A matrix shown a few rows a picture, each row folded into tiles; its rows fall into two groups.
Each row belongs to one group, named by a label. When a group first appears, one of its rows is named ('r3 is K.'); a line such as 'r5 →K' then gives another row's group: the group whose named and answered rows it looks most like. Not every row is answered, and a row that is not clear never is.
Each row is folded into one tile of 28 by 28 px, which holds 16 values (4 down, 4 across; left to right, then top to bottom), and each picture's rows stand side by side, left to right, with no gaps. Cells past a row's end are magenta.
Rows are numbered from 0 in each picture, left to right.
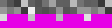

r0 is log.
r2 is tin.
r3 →log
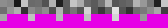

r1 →log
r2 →tin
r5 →log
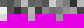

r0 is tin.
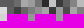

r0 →tin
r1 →log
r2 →tin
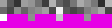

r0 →log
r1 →log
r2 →tin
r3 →log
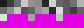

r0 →log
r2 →tin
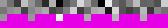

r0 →log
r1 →log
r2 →log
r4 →tin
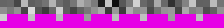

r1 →tin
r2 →tin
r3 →log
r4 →tin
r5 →tin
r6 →tin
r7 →tin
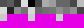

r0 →tin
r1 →tin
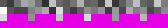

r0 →tin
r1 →log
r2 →tin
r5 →tin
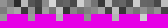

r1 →tin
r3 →log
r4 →tin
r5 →log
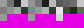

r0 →log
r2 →tin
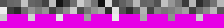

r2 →log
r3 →log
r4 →tin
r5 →tin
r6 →log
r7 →log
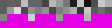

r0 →log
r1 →log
